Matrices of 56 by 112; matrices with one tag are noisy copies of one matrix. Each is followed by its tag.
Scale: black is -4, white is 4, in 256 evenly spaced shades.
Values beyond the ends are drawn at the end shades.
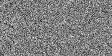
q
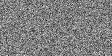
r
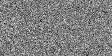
q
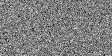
r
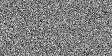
q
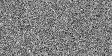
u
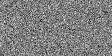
q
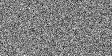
r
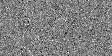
u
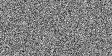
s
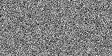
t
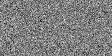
q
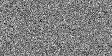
q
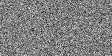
r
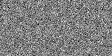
t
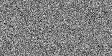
q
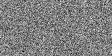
s
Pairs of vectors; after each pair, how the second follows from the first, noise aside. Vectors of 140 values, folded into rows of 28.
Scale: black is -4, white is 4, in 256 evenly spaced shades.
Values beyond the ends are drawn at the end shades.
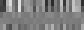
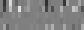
partly zeroed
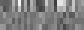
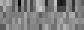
negated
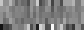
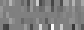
partly zeroed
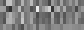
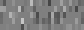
partly zeroed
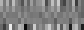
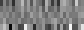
negated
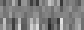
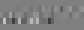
partly zeroed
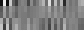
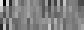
negated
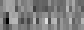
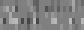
partly zeroed
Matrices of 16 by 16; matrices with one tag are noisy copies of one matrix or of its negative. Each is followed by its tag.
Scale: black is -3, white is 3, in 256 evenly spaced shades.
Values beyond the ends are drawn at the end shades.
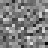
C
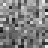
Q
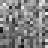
Q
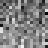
Q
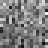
Q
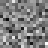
C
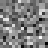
C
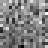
Q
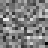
C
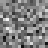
C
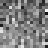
Q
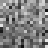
Q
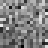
Q
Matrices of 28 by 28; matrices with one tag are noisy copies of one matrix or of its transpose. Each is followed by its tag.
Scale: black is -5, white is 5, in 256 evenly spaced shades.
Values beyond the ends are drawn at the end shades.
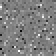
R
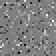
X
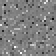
X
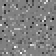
X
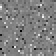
R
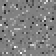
X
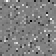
R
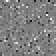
R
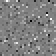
R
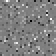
R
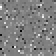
R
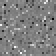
X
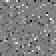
R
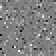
R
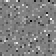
R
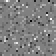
R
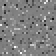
X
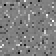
X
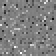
X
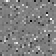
R
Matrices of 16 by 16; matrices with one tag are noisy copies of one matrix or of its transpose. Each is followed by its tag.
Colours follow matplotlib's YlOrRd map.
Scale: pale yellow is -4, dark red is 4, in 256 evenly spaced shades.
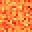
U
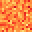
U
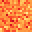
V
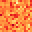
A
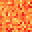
U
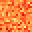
U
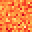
U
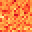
A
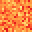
U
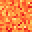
U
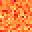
A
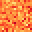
U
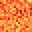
V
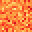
U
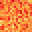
V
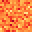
V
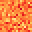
U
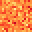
U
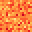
U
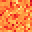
A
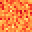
V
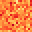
A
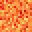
V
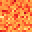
A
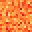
U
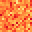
A
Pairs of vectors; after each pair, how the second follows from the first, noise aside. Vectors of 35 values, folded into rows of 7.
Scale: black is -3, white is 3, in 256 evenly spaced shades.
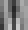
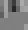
partly zeroed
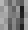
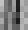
wrapped around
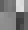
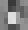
wrapped around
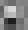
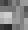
wrapped around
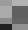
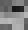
wrapped around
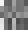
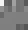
partly zeroed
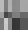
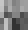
copied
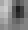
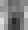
wrapped around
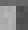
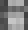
wrapped around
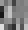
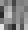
copied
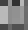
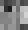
wrapped around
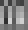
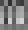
copied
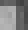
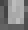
wrapped around
